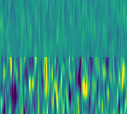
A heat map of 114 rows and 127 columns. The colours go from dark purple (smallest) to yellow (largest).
The distribution is heavy-tailed on both sides. The ninth with the lowest average is the bottom left. The top part is calmer, up to a seam about 50% of the way down. Streaks run downward. There is no overall slope.
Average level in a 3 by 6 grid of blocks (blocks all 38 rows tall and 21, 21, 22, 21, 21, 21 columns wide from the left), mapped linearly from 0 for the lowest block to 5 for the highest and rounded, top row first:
333333
324233
025234
